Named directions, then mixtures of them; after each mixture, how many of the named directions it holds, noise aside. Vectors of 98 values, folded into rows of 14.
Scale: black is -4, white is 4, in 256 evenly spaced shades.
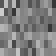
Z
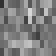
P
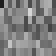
two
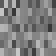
one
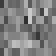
one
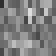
one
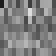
two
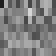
two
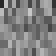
two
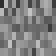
two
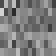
one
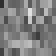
one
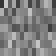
two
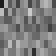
two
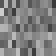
one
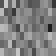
one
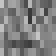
one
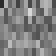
two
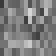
one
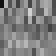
two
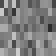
one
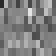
two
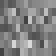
two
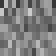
two
